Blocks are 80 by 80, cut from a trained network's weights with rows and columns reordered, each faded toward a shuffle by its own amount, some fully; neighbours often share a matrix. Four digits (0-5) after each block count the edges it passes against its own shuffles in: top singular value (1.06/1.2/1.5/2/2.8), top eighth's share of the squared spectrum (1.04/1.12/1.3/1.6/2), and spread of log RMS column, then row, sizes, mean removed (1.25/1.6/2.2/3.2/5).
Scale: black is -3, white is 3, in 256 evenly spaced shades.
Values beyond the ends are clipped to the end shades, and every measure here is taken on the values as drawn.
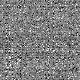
2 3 2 0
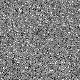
1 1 0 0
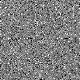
3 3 1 1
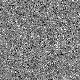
2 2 0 0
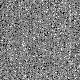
1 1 0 0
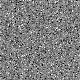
1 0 0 0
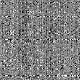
3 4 2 3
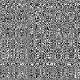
4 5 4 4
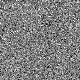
1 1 0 0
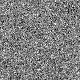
0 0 0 0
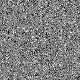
3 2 1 1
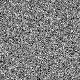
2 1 0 0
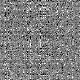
3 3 3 1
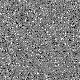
0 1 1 0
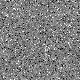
0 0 0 0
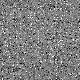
1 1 1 0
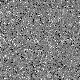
0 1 0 0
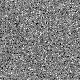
0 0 0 0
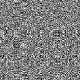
4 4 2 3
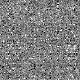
2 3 2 1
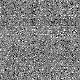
2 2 2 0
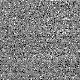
2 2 2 0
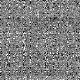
3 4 3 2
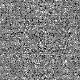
2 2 2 0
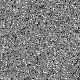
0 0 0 0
